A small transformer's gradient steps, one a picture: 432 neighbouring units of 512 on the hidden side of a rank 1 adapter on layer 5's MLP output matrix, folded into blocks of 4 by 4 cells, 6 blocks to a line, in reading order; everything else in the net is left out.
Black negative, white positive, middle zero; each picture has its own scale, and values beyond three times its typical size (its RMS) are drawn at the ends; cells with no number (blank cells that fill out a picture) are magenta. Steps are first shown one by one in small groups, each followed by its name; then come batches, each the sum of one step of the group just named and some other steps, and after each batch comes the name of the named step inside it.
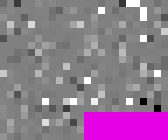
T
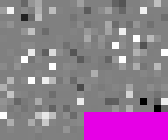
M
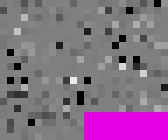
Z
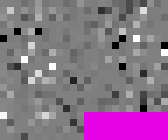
M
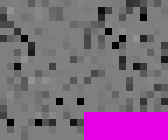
M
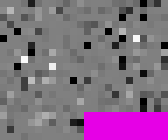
M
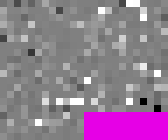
T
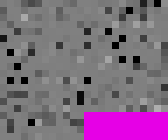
Z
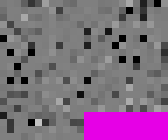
Z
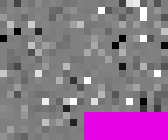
T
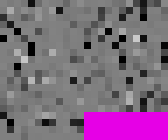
M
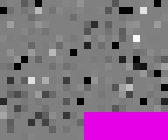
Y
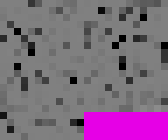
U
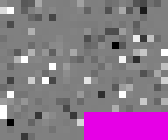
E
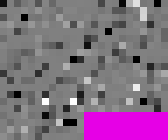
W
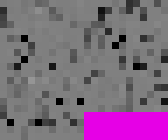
Y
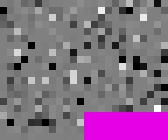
Y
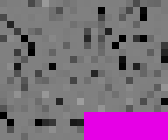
U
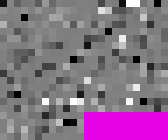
W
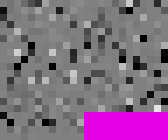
Y
